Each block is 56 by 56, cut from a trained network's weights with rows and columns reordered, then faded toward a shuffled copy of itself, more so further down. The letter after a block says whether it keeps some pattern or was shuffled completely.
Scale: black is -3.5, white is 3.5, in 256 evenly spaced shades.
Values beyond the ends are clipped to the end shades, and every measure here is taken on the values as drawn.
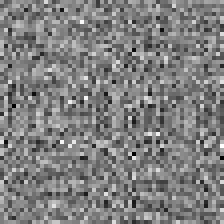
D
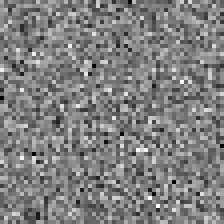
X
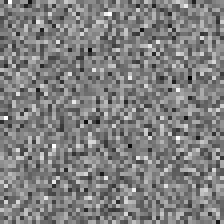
X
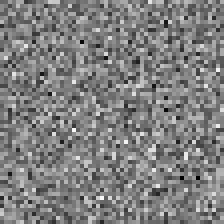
X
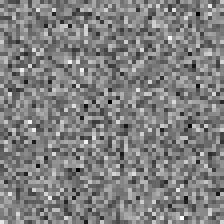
X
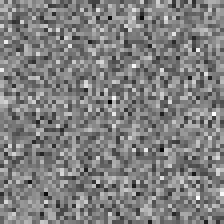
X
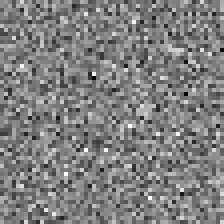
X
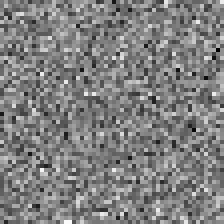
X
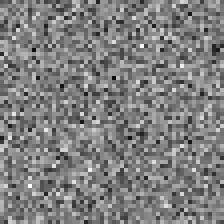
X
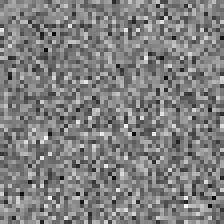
X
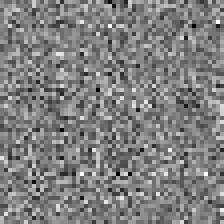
D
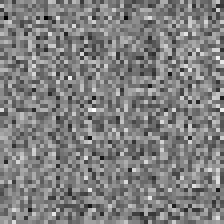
D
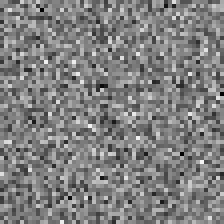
X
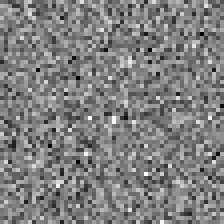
X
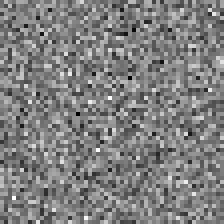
X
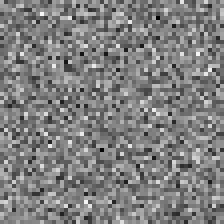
X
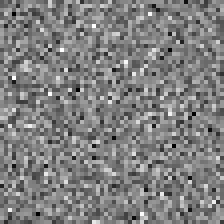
X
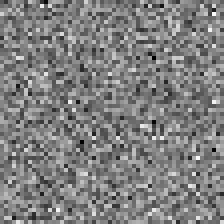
D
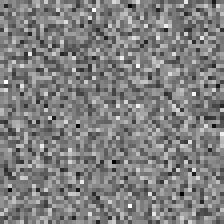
X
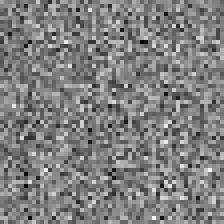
D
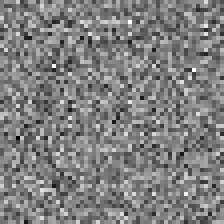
D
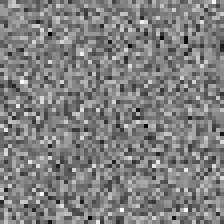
X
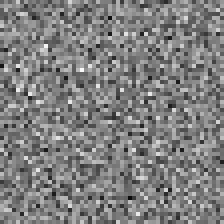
X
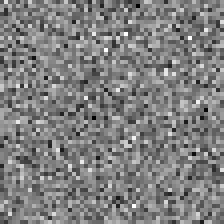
X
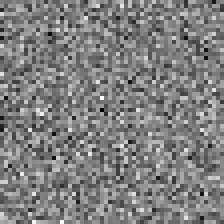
D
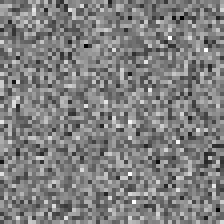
X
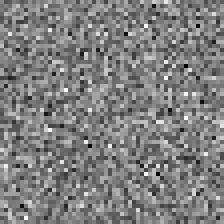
X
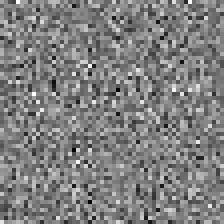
D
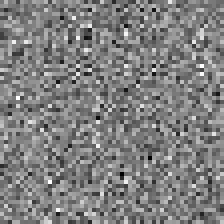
D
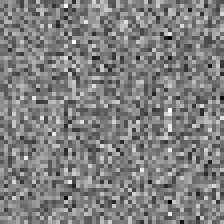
D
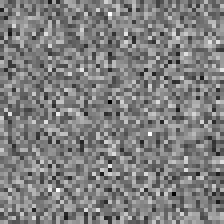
D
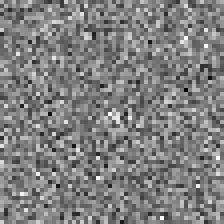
X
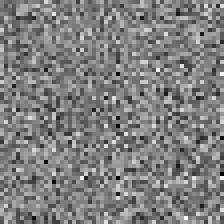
D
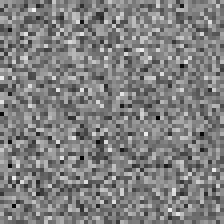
D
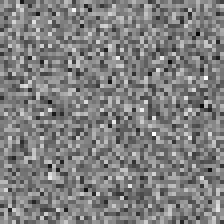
X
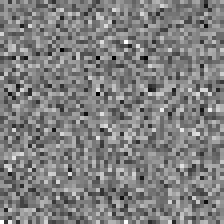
D
